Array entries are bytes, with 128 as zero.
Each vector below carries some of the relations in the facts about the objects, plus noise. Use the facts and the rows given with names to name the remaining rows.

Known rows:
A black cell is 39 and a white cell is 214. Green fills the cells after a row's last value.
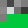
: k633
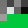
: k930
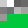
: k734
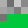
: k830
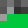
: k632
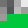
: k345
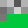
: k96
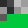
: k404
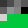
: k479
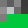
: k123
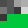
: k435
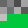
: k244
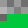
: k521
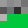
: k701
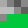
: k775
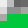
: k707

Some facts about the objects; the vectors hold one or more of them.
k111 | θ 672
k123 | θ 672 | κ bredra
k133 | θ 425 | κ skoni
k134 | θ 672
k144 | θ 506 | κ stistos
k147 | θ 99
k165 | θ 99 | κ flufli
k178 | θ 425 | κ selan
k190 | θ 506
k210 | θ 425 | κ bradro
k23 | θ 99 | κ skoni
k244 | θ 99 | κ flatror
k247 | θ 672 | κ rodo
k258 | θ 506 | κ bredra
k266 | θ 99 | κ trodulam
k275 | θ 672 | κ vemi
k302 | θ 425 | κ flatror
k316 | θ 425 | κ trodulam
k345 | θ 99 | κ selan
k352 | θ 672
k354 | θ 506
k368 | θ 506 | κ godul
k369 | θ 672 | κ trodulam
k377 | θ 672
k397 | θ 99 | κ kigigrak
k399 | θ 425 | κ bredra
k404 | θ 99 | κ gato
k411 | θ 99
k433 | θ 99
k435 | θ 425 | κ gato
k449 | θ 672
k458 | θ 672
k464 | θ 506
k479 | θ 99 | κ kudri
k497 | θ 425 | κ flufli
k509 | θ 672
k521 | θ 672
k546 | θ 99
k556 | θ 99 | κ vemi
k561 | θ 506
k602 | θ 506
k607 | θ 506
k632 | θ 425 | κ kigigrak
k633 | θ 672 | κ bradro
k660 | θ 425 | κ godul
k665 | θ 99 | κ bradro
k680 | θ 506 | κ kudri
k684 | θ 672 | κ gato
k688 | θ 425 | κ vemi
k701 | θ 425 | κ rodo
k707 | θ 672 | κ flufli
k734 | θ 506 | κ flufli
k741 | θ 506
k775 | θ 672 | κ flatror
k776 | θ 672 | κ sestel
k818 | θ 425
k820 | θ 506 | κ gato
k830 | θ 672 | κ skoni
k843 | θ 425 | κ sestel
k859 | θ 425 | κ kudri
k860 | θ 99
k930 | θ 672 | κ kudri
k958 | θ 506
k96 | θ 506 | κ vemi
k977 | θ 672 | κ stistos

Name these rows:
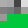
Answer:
k688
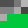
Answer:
k266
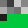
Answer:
k684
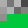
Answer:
k247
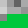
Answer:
k275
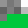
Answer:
k178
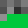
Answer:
k399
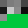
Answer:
k680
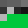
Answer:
k859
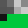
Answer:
k820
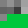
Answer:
k818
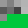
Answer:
k133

